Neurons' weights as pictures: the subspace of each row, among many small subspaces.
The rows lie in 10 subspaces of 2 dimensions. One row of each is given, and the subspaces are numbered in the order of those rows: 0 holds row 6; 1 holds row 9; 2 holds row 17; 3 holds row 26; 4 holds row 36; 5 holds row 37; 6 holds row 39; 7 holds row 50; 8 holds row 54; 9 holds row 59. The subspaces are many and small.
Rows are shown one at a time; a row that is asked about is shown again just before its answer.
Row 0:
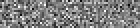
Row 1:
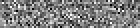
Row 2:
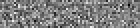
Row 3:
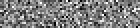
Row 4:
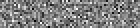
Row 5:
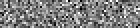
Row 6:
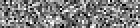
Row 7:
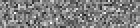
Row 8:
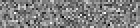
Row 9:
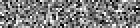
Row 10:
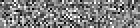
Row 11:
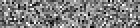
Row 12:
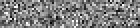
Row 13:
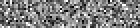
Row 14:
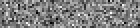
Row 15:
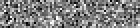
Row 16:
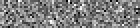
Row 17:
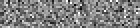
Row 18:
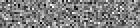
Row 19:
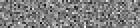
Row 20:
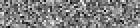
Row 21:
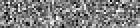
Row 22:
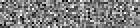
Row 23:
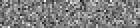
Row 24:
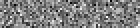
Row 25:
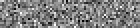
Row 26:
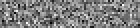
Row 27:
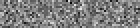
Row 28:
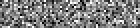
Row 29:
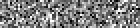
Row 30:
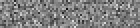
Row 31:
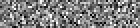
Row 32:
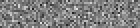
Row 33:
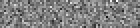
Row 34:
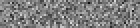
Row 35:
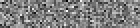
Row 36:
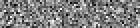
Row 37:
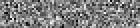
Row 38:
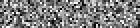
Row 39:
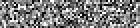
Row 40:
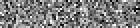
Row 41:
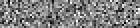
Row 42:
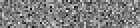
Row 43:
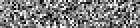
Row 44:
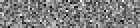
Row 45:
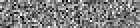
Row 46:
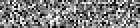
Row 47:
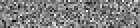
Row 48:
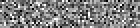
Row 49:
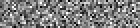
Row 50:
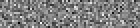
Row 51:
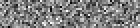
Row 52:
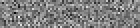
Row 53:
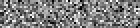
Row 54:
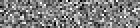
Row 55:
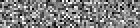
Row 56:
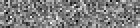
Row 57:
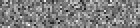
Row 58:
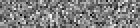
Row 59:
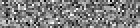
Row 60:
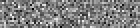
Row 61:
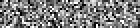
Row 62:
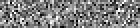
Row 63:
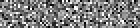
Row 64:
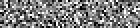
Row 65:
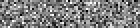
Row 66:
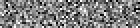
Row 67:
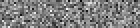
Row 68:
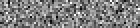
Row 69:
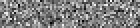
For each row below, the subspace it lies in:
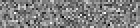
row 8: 6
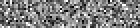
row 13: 0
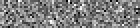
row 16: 2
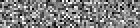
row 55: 3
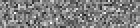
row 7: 6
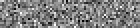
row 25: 4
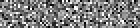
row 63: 7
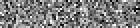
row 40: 1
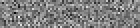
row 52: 9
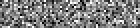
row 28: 9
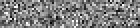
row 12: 5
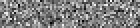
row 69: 4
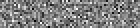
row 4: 7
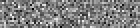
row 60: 0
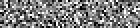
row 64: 8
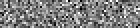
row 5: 8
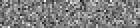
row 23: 9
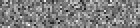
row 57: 9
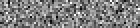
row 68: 8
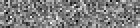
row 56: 5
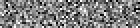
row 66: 1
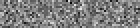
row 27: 2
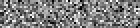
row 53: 2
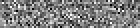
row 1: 9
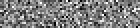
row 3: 8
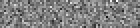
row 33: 4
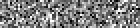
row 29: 1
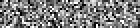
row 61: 4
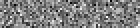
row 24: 4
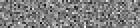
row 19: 7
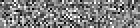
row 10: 9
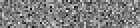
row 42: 7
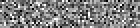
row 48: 0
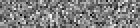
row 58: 1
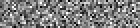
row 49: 1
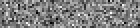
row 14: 3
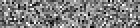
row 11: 0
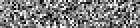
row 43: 8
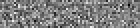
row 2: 3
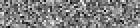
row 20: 3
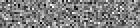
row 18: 7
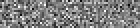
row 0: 3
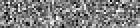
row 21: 5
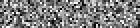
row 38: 4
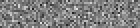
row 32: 7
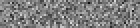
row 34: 8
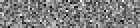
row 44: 3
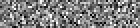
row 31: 1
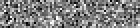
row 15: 5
